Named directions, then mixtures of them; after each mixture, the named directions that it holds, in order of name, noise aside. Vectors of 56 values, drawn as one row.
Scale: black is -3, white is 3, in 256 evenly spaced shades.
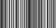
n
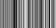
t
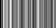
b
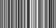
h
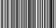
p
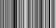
t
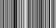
t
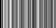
b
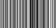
h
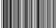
b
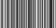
p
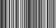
n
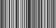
n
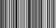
n, t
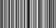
h, n
